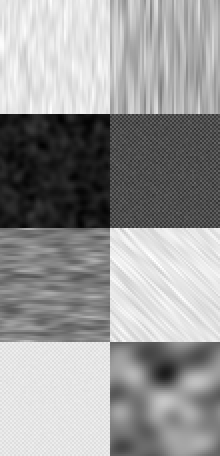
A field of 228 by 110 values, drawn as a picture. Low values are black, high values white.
The table splits into 4 rows of 2 panels. Panel 1,1: very high, streaked downward, faint in contrast. Panel 1,2: high, streaked downward. Panel 2,1: very low, blotchy, faint in contrast. Panel 2,2: low, checkered. Panel 3,1: middling, streaked across. Panel 3,2: very high, slanting down to the right, faint in contrast. Panel 4,1: very high, checkered, faint in contrast. Panel 4,2: middling, smooth, strong in contrast.
